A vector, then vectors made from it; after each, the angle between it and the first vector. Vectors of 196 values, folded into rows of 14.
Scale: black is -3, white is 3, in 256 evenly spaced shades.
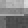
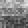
nearly parallel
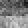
nearly opposite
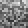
partly aligned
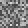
orthogonal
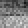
nearly opposite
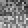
partly opposed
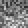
partly opposed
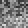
partly opposed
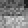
nearly opposite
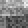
nearly parallel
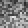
partly opposed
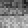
nearly opposite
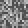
orthogonal
